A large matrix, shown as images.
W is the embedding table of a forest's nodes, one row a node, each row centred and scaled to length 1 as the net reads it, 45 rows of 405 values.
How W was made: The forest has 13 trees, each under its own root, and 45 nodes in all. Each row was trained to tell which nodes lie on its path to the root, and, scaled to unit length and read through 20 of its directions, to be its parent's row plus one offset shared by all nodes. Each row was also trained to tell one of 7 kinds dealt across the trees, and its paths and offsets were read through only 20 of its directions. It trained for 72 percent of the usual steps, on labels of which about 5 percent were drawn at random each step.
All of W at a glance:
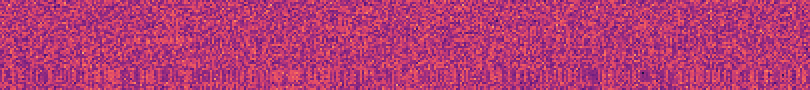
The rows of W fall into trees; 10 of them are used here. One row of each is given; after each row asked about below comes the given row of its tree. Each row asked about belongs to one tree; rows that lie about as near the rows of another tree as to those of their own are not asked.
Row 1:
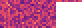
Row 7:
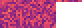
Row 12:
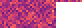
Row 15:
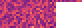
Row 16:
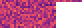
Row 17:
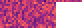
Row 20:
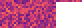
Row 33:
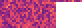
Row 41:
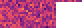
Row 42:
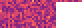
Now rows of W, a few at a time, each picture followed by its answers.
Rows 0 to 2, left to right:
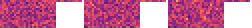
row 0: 1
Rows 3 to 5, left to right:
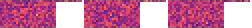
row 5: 12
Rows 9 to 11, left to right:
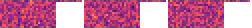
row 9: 12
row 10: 41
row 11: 15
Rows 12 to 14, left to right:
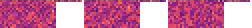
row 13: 42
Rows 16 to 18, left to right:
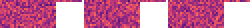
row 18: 15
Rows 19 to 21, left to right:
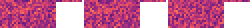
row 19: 20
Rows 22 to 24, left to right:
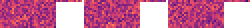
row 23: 17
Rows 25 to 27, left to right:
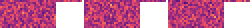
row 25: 20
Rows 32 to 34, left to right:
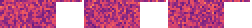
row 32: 20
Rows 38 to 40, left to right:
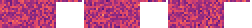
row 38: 16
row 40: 16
